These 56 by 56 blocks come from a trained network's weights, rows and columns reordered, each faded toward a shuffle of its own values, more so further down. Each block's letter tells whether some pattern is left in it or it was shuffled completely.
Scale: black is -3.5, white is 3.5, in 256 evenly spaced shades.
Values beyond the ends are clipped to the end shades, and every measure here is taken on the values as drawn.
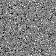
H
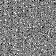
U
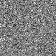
U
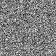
H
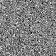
U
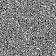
H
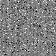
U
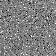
H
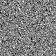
H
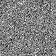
H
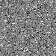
H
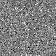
H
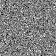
H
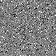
H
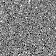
U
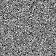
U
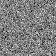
U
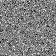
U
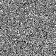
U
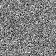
H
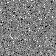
H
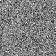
H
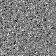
H
